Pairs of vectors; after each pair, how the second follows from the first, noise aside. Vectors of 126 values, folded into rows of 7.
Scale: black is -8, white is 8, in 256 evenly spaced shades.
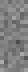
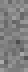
copied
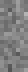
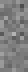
shuffled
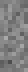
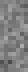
copied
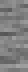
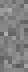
sign-scrambled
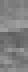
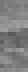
copied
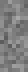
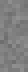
shrunk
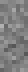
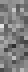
scaled up
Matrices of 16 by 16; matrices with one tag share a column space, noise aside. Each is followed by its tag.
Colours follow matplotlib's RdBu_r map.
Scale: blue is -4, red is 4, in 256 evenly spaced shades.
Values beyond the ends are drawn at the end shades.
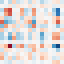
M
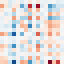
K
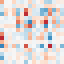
M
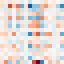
K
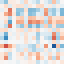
M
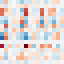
M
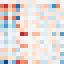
K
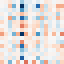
K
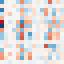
M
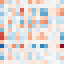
M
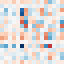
M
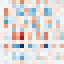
M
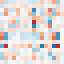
M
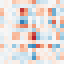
M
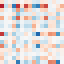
K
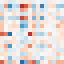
K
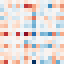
K
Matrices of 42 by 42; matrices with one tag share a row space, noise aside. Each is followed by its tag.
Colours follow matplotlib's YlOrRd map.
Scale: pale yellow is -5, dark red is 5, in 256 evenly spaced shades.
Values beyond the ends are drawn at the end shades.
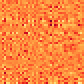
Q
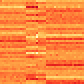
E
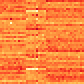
E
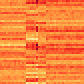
E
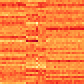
E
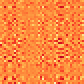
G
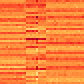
E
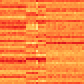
E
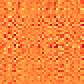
G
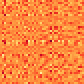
Q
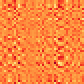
G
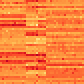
E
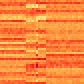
E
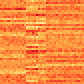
E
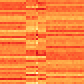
E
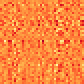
G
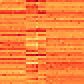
E
